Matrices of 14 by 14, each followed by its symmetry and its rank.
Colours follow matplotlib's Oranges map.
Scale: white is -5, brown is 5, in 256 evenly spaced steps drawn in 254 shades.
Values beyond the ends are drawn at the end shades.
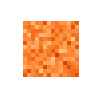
symmetric, full rank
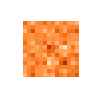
symmetric, rank two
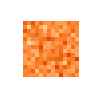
symmetric, full rank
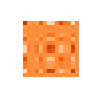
symmetric, rank one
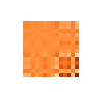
symmetric, rank one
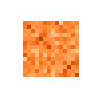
symmetric, full rank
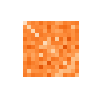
symmetric, full rank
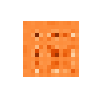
symmetric, rank two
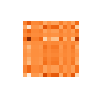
neither, rank one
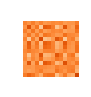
symmetric, rank two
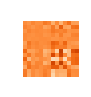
antisymmetric, rank two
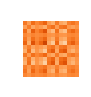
symmetric, rank one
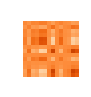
symmetric, rank one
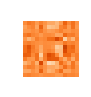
antisymmetric, rank two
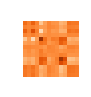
symmetric, rank two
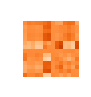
antisymmetric, rank two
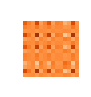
symmetric, rank one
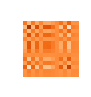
symmetric, rank one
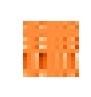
neither, rank one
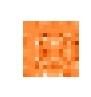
antisymmetric, rank two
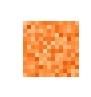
symmetric, full rank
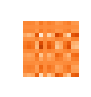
neither, rank one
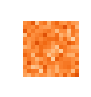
symmetric, full rank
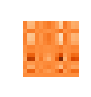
neither, rank one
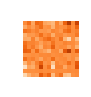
antisymmetric, rank two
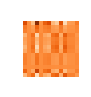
neither, rank one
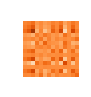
symmetric, rank two
